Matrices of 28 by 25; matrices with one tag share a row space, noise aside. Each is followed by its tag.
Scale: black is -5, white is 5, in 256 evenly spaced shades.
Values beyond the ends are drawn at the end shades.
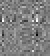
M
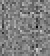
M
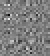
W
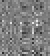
M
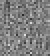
W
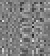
M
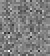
W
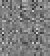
M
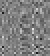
M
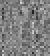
M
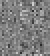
M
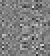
M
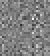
M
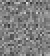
W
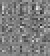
M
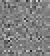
W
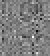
M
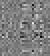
M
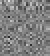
W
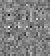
W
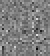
M
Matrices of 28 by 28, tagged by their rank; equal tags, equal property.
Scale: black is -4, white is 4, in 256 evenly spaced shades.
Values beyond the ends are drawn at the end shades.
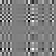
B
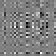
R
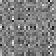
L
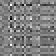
R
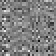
L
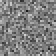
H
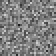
H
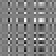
B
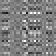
R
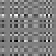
B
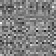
L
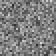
H
